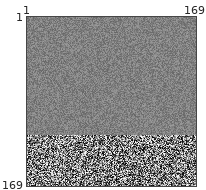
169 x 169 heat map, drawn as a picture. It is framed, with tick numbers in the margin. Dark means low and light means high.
No regular stripes run through it. Overall the values sit about 50% of the way up the scale. A horizontal seam about 70% of the way down splits the table, and the top part is calmer. The texture is fine-grained noise.
